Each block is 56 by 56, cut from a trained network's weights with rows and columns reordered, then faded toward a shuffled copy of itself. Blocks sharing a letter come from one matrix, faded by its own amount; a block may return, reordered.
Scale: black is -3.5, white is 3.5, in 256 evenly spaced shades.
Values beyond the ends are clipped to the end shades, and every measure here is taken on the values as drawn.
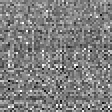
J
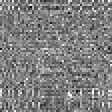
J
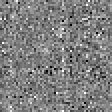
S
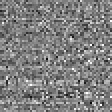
J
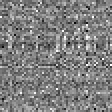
J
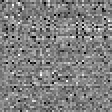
J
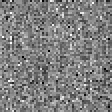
S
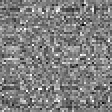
J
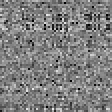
J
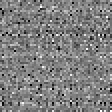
J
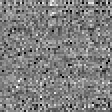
J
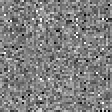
S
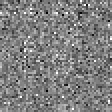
S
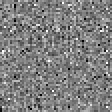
S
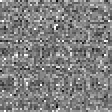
J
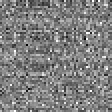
J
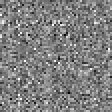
S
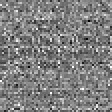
J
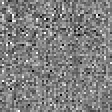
S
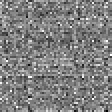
J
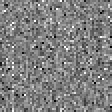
S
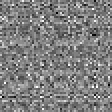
J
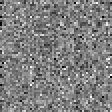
S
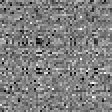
J
